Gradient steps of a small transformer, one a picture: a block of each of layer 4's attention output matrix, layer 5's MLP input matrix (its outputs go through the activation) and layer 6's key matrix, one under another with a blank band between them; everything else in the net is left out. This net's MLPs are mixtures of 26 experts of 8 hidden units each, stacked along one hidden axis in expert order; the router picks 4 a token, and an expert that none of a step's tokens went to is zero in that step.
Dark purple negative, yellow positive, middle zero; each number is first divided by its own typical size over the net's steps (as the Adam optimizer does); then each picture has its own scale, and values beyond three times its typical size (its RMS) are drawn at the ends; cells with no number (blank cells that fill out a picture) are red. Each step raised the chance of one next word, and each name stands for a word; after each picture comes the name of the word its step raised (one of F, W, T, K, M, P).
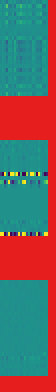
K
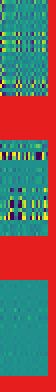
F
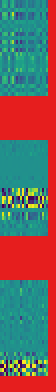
F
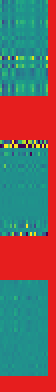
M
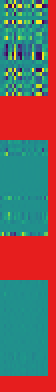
K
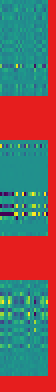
M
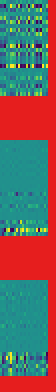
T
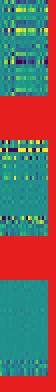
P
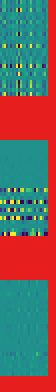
M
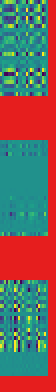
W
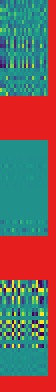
P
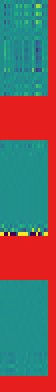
K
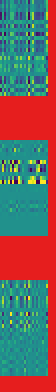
F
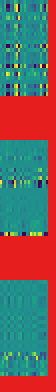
M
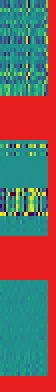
W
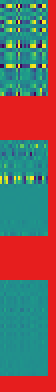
T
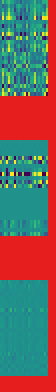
F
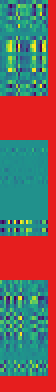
K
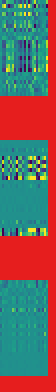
K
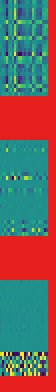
F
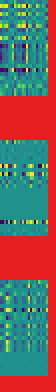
K
